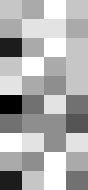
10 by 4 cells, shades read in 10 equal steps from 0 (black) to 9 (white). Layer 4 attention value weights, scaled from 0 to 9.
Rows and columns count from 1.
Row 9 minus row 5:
-2 -1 4 -1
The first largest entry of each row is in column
3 2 3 2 1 3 2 1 3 3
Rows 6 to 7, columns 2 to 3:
4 8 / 5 5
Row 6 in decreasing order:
8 4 4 0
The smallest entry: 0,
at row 6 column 1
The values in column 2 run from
4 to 9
